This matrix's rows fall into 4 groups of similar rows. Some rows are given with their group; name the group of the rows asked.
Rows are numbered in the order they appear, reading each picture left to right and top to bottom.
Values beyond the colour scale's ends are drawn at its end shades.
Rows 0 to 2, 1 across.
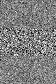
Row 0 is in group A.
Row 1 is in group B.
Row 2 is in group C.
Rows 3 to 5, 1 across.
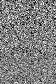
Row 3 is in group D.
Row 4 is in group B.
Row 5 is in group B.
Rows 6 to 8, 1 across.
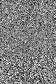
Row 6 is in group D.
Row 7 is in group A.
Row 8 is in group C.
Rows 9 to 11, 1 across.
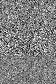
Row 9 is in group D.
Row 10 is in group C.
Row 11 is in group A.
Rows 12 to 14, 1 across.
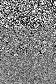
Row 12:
C
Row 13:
B
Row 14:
C
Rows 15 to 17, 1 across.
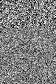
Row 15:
D
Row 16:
C
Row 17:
A
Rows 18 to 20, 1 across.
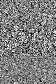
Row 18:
B
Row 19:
A
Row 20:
B
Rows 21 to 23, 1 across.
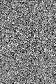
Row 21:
A
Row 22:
D
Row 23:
D
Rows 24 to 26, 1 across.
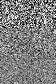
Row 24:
D
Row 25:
C
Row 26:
B
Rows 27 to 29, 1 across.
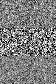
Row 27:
D
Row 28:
A
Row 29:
D
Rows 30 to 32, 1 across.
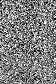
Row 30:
D
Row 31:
C
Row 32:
C
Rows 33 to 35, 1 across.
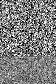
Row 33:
D
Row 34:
A
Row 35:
A
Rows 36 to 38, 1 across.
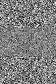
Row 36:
C
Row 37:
A
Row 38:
A
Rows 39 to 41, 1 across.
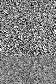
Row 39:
B
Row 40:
C
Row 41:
C
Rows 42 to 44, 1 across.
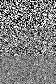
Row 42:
B
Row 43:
B
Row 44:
D
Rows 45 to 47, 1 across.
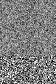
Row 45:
D
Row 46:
D
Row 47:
A
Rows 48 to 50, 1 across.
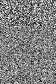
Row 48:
C
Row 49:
C
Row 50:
B
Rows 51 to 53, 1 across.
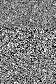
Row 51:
A
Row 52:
D
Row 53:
B
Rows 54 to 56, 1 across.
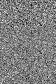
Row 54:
B
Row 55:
B
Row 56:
A
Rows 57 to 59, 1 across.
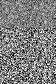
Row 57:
D
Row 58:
D
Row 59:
A
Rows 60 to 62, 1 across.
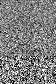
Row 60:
C
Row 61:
C
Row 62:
D
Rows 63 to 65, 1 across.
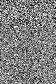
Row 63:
B
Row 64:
B
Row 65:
C
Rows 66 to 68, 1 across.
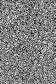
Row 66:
D
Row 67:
B
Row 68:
C
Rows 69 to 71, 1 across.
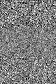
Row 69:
A
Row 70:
D
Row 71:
A
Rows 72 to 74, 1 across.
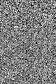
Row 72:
B
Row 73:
A
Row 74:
A
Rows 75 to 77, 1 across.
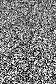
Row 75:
A
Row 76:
C
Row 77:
A
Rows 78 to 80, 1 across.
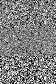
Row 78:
D
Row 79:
B
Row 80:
D
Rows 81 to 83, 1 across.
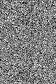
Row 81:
A
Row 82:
B
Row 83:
C
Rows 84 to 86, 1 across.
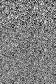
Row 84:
D
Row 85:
D
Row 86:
D
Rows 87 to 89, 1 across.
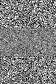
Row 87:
C
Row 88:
B
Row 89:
A
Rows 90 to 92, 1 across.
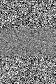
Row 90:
A
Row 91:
B
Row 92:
D
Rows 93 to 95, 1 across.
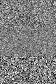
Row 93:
C
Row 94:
B
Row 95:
A
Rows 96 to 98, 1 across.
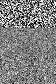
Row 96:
C
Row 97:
A
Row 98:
D
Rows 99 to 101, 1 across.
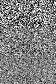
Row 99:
C
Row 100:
C
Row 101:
B
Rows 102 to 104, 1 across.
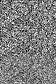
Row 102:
A
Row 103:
A
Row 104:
C
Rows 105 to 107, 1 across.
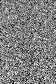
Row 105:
D
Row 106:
C
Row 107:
D
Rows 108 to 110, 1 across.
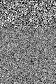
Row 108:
A
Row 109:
D
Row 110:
B
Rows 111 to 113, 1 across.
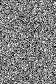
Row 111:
C
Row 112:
D
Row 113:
A
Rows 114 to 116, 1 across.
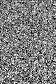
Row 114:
A
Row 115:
B
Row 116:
A
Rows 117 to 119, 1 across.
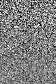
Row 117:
B
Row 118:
A
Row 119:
A
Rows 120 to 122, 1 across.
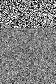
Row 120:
B
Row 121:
A
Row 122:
D
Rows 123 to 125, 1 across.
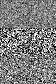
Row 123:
A
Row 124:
A
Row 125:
B
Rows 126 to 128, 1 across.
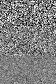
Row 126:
A
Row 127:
C
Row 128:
B
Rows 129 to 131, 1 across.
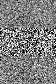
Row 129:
C
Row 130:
D
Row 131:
C
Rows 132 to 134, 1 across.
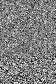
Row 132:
D
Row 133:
A
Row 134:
B
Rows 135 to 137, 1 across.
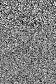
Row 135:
C
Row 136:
A
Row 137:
B
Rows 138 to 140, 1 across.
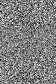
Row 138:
C
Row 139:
D
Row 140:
C
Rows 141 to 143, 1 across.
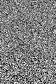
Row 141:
B
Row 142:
C
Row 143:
B
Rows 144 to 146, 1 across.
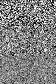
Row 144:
C
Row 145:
D
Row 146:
D
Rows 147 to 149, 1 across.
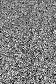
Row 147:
A
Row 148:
C
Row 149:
D
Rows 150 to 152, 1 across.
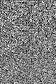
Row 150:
A
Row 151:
A
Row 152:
B
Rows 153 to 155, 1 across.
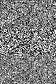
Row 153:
A
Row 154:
C
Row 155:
A
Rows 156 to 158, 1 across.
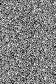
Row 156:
C
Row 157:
D
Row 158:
D
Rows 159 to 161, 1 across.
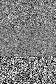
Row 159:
D
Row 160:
B
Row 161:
A
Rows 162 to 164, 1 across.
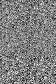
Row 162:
D
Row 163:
D
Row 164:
D
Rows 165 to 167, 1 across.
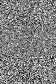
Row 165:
C
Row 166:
D
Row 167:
C
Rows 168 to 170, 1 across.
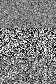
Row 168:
B
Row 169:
D
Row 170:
A
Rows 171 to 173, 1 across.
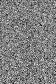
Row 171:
B
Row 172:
D
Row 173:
D
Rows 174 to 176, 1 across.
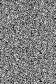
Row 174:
D
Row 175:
B
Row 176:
B
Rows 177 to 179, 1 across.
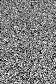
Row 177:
B
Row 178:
B
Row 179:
C
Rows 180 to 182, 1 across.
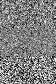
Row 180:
D
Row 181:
B
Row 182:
C
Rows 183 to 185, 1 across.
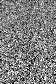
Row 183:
D
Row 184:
C
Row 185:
D
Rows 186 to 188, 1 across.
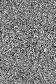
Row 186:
B
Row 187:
D
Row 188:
C
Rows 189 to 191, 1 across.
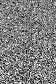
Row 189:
C
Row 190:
A
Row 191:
C
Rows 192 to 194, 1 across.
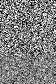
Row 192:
B
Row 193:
C
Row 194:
D
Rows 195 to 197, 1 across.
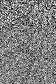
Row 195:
A
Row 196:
A
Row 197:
D
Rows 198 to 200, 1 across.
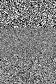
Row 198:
B
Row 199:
B
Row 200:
C
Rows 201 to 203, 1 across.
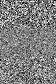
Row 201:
A
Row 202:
B
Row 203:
C
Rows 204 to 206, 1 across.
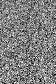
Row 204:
D
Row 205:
A
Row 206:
D
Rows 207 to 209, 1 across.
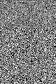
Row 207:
A
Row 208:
D
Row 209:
B
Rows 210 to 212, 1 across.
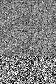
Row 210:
A
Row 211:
A
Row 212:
D
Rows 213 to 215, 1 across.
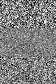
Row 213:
D
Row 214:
C
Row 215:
A
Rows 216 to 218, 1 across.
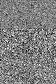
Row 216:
B
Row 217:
A
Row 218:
C
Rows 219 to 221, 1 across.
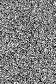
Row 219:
C
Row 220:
D
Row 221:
B
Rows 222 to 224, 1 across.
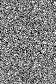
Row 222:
C
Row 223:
B
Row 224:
C
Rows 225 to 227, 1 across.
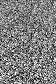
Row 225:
C
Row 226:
A
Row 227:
C
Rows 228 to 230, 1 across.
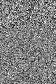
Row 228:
D
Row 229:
C
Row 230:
A
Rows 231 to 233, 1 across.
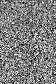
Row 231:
A
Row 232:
C
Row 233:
D
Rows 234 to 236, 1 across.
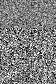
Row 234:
B
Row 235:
B
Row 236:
A
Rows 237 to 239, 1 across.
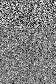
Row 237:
C
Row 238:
A
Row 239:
D
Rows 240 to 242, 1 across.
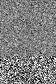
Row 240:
B
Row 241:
B
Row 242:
C
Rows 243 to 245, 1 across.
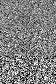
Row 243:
C
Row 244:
C
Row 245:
D
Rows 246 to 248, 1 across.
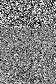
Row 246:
C
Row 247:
B
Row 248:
C
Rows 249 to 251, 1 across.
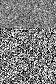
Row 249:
C
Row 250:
A
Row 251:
A
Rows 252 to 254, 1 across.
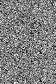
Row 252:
C
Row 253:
B
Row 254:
B
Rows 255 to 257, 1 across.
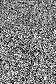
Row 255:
A
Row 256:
C
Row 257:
D
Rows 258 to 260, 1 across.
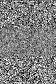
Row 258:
A
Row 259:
D
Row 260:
C
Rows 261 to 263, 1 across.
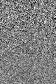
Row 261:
D
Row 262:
A
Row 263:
C
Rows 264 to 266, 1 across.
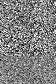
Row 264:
C
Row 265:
C
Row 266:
C
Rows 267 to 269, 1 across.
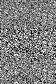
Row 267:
B
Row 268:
B
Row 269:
B
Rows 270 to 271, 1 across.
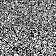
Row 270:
A
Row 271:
B
